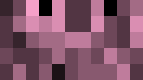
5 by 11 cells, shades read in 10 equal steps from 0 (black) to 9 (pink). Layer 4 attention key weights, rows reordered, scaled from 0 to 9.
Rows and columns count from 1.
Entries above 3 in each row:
6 7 8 9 7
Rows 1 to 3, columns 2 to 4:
4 9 0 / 6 8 7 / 2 5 6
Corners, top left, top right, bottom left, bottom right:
2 6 3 3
